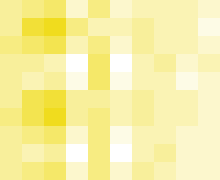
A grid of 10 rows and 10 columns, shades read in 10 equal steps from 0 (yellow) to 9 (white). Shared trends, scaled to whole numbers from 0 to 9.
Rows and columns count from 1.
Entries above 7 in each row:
0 1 0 2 3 0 0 1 2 0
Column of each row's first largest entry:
4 10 6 4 4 10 10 6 4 4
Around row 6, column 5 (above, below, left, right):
3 4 5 6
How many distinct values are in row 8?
6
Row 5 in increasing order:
3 5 5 6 6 6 7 8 8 8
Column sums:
48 37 28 67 41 73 55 58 66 70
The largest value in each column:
5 6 6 9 6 9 6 6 8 8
